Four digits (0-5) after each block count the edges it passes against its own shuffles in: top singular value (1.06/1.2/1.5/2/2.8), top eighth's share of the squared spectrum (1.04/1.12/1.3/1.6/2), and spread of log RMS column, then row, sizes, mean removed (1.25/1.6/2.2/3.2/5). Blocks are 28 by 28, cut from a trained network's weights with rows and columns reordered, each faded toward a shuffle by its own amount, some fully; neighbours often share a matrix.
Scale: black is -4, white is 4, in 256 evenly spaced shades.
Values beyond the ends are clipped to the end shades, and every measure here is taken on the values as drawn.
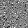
1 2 1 0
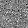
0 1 0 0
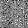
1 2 0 1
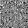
1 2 0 2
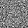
2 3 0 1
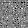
2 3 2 1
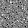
0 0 0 0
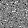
0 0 0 0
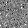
0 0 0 0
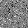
0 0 0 0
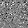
2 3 0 2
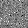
0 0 0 0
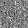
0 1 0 0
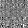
2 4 1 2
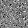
0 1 0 0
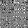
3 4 0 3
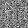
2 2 0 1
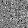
1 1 0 0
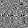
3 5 1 2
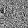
2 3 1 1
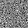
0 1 1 0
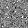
1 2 0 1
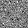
1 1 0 0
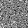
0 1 0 0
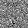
1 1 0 0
